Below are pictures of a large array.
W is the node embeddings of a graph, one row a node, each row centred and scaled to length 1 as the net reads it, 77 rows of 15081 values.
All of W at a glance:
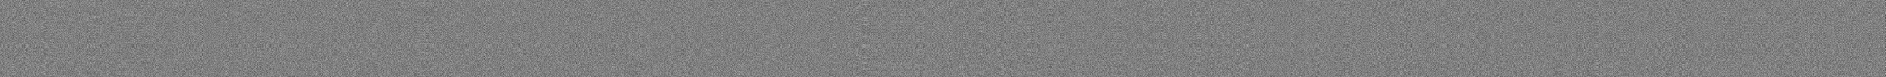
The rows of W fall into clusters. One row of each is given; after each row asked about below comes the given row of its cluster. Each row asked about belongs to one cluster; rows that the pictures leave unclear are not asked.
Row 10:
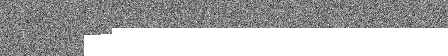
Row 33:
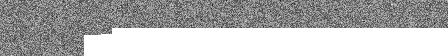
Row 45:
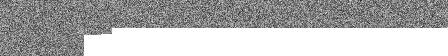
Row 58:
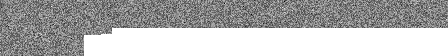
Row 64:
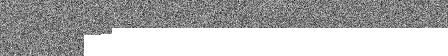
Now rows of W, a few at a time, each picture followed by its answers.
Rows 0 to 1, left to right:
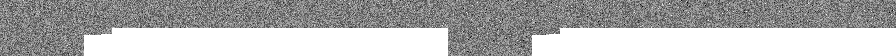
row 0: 45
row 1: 33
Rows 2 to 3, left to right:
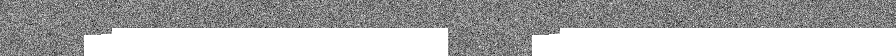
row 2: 58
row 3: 58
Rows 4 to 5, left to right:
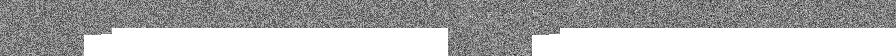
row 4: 45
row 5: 58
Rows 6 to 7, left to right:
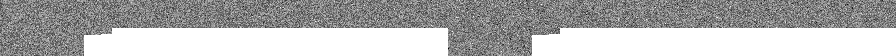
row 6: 58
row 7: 33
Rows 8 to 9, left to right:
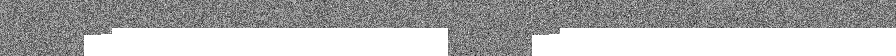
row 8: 10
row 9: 64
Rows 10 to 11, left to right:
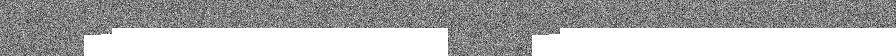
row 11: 64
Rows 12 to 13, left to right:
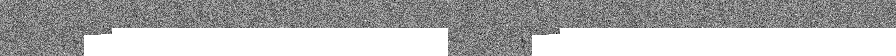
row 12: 33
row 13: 33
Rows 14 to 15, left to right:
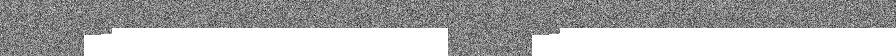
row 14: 64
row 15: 64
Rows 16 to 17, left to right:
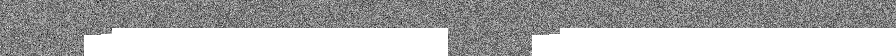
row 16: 58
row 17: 45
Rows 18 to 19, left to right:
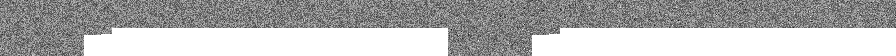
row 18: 45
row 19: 33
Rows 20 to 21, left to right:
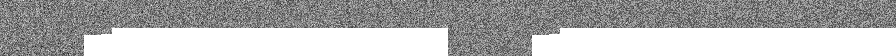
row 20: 45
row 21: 64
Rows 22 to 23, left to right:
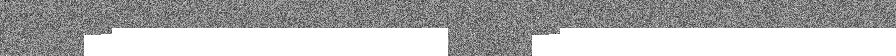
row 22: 64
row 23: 10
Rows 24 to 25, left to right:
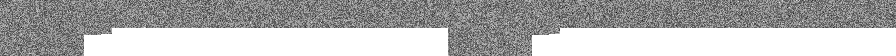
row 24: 45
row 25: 58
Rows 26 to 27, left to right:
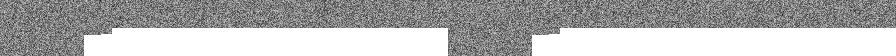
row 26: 10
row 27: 64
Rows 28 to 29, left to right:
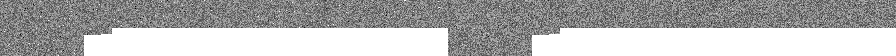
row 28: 10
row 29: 58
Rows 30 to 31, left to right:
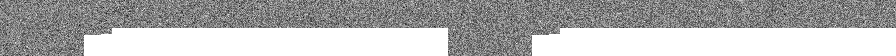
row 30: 64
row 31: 10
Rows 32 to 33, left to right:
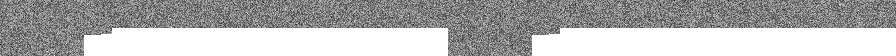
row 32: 58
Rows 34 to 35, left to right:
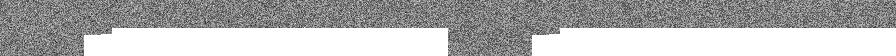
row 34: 58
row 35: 33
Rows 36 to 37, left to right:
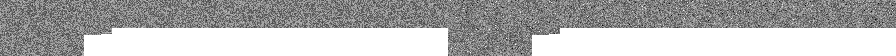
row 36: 45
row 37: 33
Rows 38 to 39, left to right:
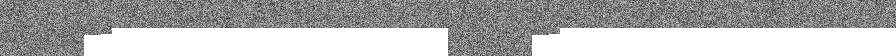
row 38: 33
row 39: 10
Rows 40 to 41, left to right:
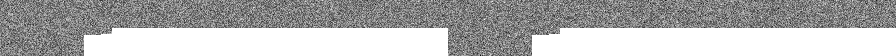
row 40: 58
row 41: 10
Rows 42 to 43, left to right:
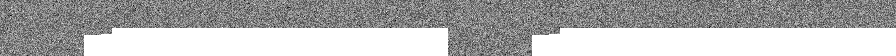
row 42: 64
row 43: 58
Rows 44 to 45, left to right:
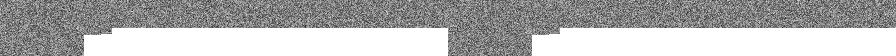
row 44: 45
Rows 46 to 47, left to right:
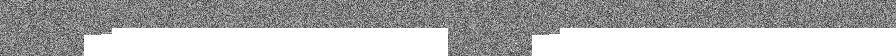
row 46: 45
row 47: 45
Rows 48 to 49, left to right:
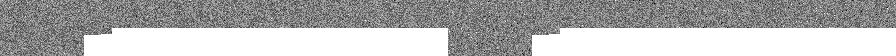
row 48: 33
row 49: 10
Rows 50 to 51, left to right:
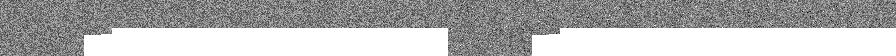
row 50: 10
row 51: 33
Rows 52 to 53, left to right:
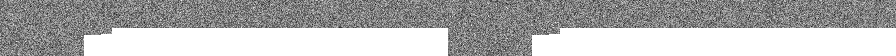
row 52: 58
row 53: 10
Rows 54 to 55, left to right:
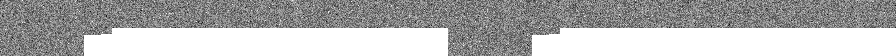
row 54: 10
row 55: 33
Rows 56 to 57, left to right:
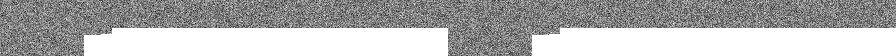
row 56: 58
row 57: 45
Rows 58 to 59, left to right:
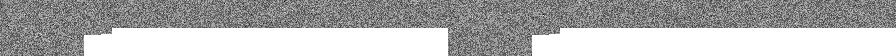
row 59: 58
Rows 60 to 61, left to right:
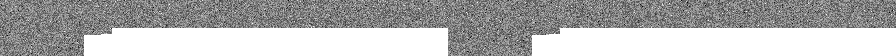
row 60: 64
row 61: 33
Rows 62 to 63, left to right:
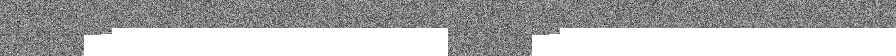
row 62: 45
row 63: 45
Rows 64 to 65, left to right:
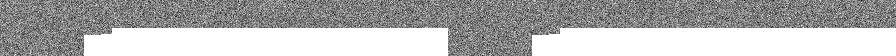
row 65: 10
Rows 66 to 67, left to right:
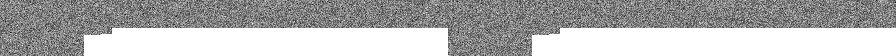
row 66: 64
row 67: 64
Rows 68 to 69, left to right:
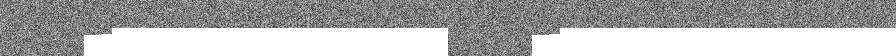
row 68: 45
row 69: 45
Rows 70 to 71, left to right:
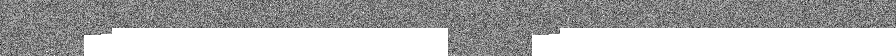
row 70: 58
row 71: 64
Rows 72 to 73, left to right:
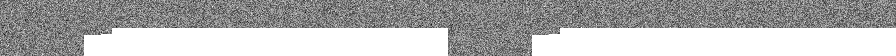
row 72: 10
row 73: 64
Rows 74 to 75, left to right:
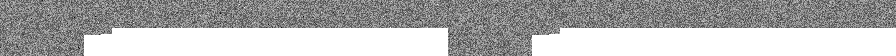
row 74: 64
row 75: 58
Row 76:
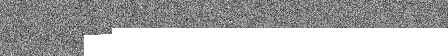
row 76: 33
